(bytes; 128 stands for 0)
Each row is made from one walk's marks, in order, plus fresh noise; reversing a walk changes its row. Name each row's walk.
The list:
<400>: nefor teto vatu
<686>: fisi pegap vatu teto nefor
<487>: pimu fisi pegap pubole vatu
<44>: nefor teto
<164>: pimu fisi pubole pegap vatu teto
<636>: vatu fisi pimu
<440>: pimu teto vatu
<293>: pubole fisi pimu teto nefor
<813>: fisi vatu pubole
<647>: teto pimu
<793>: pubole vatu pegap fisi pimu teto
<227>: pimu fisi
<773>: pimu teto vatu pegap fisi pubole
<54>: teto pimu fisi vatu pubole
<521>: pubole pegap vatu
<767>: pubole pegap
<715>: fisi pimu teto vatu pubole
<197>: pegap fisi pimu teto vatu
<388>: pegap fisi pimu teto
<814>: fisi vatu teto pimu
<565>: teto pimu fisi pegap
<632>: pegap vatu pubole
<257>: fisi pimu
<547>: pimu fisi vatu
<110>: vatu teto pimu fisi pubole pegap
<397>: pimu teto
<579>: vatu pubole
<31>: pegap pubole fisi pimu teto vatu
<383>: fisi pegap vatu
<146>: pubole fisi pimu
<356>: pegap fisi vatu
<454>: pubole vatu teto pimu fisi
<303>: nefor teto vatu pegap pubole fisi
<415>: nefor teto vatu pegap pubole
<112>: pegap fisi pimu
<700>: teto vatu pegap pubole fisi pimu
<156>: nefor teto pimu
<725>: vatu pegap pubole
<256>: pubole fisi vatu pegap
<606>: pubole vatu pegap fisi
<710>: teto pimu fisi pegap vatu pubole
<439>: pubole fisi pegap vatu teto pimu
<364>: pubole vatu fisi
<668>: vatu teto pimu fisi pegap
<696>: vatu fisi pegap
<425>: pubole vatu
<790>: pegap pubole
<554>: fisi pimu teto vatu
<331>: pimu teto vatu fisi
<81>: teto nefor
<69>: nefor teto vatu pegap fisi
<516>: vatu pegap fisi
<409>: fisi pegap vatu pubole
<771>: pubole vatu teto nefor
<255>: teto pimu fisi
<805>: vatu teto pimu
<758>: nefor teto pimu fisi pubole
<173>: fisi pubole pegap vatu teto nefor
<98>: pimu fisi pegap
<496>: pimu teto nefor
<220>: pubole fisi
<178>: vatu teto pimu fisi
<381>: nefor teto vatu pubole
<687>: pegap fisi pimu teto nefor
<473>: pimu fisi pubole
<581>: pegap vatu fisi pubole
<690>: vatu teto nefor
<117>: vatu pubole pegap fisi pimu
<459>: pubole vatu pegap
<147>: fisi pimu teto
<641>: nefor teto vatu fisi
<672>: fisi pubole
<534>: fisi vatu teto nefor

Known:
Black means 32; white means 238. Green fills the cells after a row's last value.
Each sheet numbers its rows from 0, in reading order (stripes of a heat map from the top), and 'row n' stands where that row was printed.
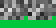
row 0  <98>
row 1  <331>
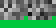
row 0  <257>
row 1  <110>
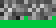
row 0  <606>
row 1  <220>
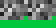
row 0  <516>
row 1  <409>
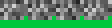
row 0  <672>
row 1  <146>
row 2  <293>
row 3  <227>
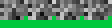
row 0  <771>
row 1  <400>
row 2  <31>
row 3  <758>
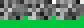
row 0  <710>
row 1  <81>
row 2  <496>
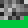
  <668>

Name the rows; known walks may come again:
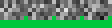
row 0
<257>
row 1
<672>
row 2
<98>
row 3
<790>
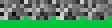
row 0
<400>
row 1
<110>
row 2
<69>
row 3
<54>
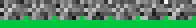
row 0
<409>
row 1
<813>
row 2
<459>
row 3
<440>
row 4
<220>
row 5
<690>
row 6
<331>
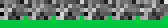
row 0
<415>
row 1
<31>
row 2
<641>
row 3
<303>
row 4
<773>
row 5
<496>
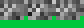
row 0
<364>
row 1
<516>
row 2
<473>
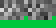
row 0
<227>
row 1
<715>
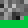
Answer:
<425>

